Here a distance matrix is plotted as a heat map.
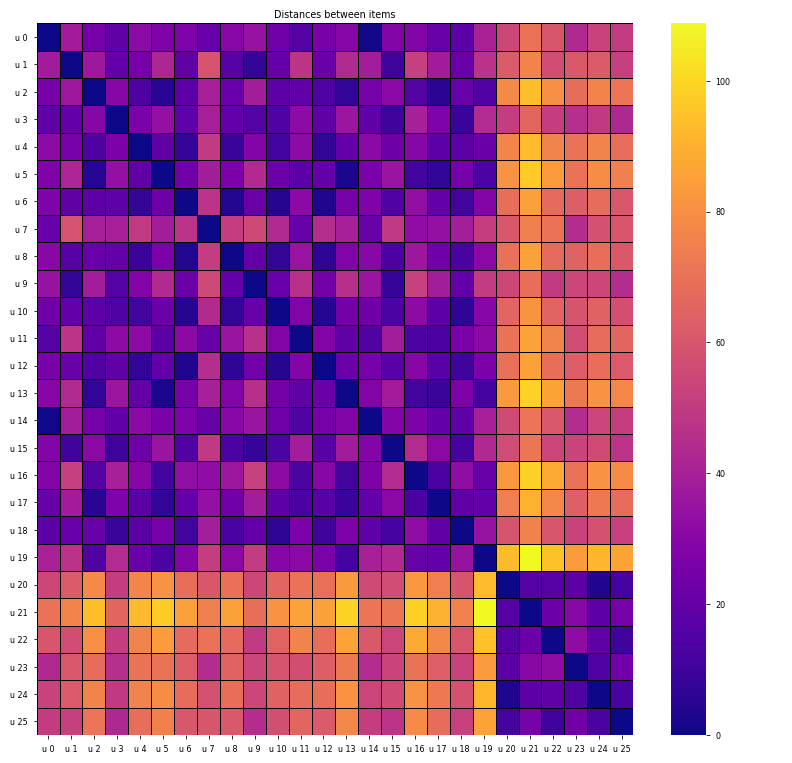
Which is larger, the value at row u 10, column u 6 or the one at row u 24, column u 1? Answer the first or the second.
the second
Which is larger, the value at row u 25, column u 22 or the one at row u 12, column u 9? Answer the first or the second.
the second
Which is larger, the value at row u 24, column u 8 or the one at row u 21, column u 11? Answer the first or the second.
the second
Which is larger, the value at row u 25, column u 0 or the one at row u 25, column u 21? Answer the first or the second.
the first
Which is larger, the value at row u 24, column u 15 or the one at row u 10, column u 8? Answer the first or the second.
the first
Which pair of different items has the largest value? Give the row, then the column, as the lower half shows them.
u 21, u 19
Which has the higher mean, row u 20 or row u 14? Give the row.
u 20
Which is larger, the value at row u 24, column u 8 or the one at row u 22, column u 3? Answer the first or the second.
the first
